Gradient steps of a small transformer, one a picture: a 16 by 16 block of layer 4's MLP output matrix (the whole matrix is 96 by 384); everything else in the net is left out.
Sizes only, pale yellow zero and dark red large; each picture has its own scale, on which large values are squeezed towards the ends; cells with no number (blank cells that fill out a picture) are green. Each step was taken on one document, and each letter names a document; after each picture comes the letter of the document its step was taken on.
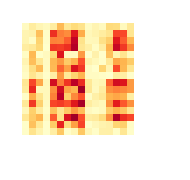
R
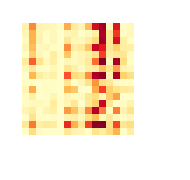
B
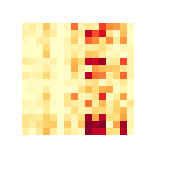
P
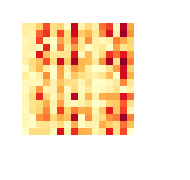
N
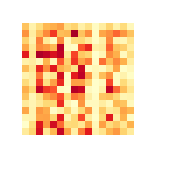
N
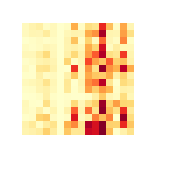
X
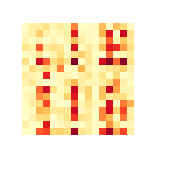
N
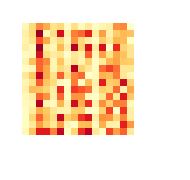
N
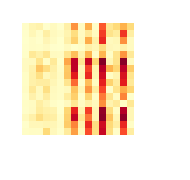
X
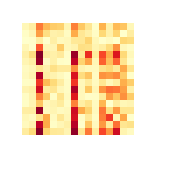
N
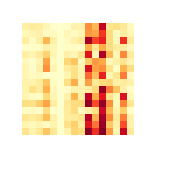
P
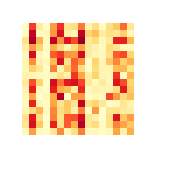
R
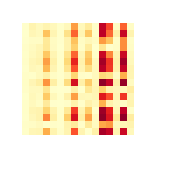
X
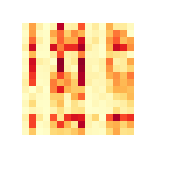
R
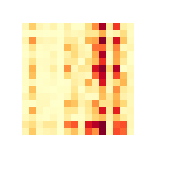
B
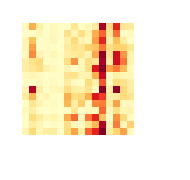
B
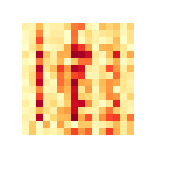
N
